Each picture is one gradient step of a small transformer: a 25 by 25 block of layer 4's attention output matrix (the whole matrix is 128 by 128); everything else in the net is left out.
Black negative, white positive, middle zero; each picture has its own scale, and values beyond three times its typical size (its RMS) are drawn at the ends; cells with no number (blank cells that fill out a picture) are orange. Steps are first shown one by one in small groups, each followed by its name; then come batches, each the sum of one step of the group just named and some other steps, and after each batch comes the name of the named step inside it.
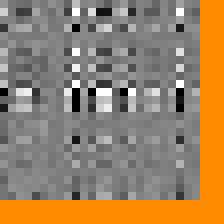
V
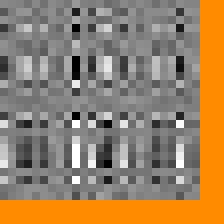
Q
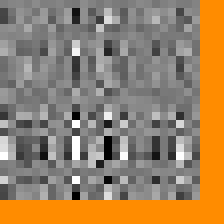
Q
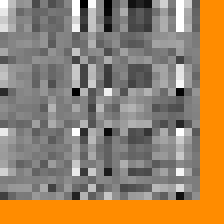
V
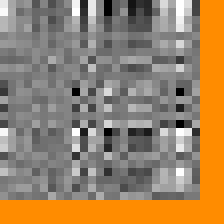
V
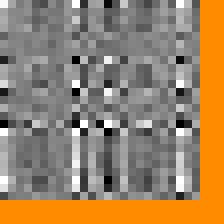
Q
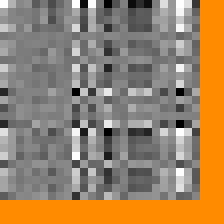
V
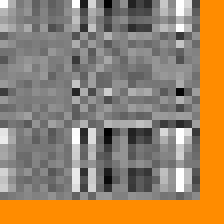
Q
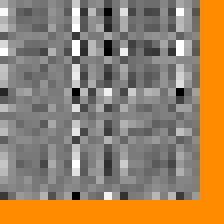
V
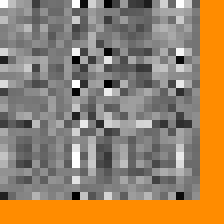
Q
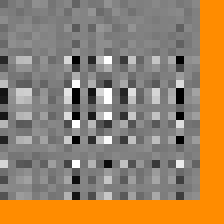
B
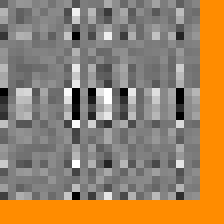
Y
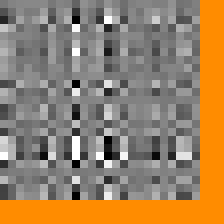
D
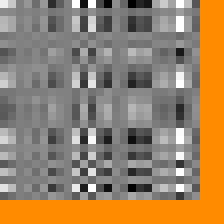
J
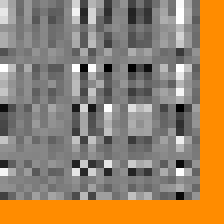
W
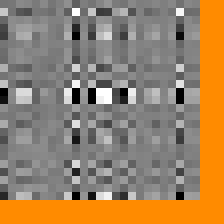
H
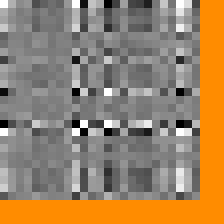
B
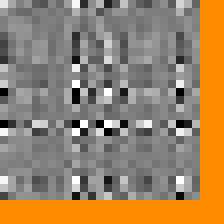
H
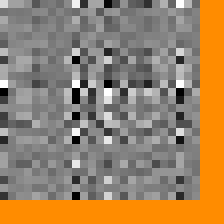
B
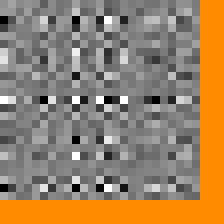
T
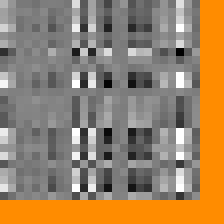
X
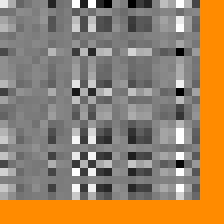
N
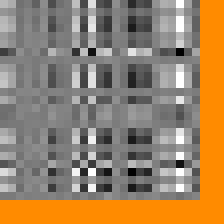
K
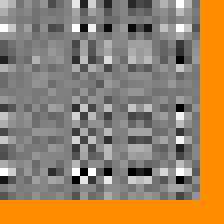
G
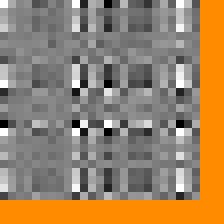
X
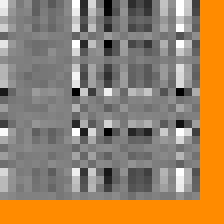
N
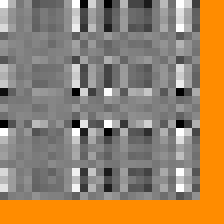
N
